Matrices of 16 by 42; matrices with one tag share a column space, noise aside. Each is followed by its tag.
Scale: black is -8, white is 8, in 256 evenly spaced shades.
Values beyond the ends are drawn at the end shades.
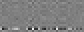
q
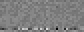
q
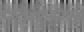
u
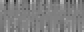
u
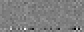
q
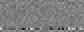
q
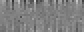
u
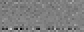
q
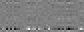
q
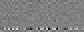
q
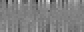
u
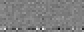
q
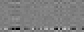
q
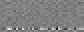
q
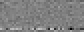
q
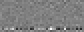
q
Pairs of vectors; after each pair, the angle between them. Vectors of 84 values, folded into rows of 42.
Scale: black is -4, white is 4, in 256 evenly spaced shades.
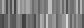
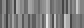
partly aligned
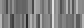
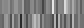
orthogonal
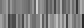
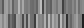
partly aligned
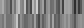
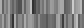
partly opposed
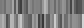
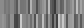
orthogonal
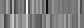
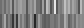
partly opposed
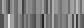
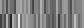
orthogonal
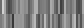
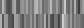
partly aligned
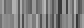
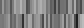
partly aligned
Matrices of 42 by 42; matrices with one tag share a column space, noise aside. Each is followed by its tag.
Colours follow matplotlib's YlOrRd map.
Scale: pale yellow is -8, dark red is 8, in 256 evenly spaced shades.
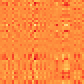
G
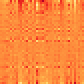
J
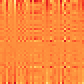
J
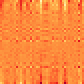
J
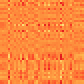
G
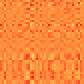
G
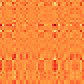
G
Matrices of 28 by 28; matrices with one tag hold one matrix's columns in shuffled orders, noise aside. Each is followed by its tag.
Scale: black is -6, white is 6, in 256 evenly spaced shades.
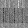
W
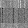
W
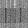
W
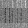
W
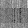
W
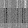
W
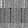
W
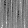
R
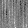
R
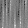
R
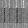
W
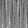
R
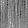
R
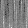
R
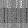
W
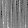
R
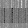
W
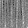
R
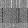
W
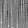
R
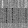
W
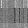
W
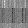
W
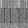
W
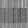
W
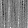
R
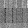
W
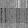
W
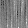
R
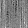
R
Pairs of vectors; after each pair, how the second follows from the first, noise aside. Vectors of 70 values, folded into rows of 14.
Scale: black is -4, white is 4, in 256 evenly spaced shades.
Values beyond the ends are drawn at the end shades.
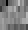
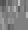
partly zeroed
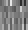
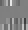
partly zeroed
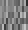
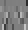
partly zeroed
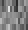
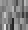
wrapped around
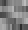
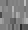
partly zeroed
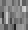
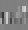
partly zeroed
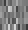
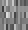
wrapped around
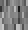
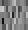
wrapped around
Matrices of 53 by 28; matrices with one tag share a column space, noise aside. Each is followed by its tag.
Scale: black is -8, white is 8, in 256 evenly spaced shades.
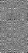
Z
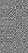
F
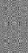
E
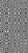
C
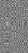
E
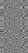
F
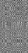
E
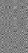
F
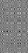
C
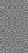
F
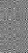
Z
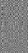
E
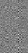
F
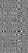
C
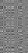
F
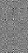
Z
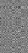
F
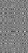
C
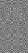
Z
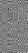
Z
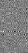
C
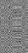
F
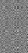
F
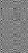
Z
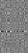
C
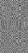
E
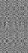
E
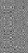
F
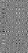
C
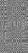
E
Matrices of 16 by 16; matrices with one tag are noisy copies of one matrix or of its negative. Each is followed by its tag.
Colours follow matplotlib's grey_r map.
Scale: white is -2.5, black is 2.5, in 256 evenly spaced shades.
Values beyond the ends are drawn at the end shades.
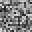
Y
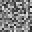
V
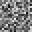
V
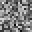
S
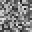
S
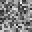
S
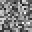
S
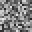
S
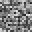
Y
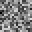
S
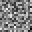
V
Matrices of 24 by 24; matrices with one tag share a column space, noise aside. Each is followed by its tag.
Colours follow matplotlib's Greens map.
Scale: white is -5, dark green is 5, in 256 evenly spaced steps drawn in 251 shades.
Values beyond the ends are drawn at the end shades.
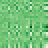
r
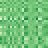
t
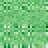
r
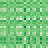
t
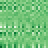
r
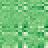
r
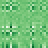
r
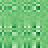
r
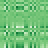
r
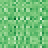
t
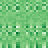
r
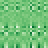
r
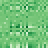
r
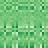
r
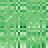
r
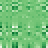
r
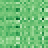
t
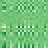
r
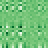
r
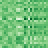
t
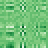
r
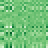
r
